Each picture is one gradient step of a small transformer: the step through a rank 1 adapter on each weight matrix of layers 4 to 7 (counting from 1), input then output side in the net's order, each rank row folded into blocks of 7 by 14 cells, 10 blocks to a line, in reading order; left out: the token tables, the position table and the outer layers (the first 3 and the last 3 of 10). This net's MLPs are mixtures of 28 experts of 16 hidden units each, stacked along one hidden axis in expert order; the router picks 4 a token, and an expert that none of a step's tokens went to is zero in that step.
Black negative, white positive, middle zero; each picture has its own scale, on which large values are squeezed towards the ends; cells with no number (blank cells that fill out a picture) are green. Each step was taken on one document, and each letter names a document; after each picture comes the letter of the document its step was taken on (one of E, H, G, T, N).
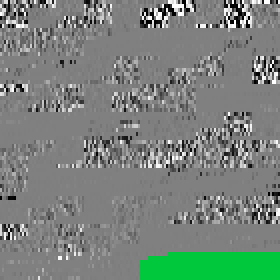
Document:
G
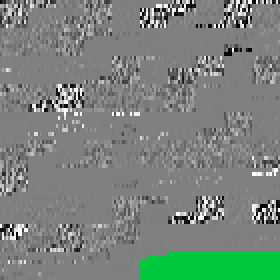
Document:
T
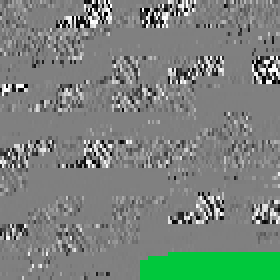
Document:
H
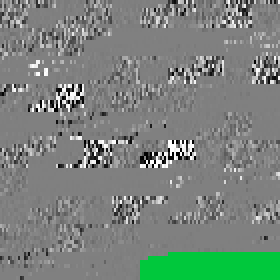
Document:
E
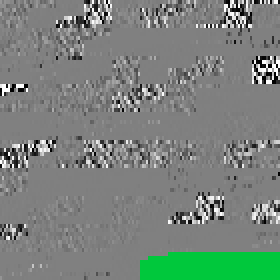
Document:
H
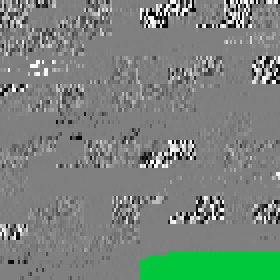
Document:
E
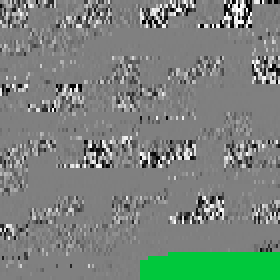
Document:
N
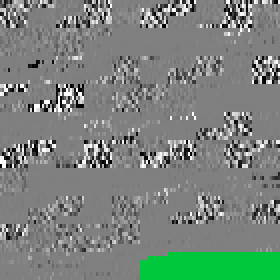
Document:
H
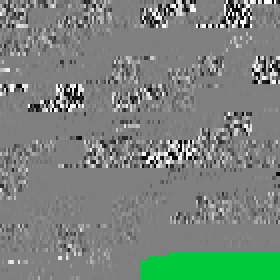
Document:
G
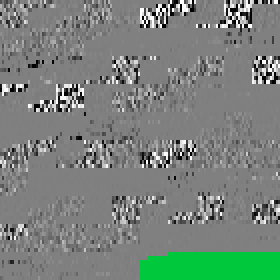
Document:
H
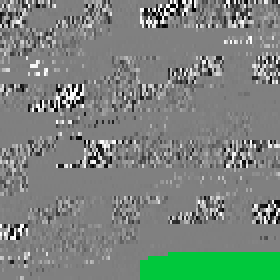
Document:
E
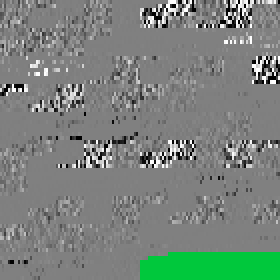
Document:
E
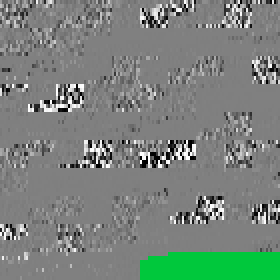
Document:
N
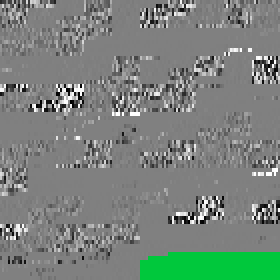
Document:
T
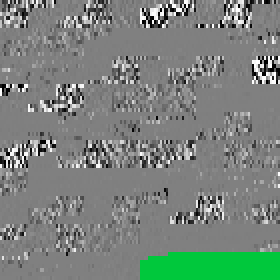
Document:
N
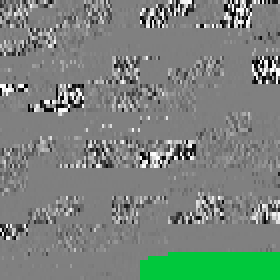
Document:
N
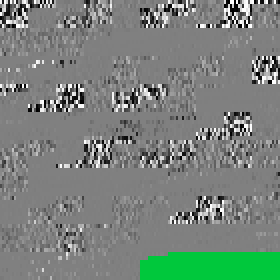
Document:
G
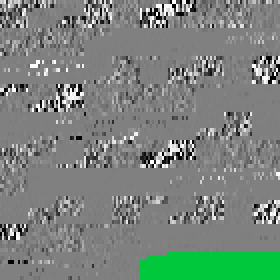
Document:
E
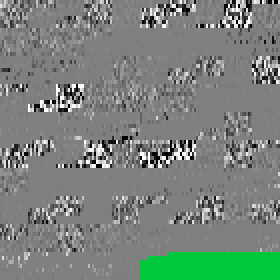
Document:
N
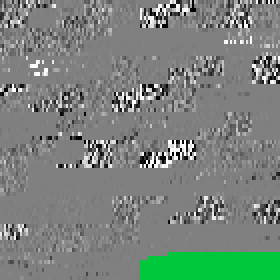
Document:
E
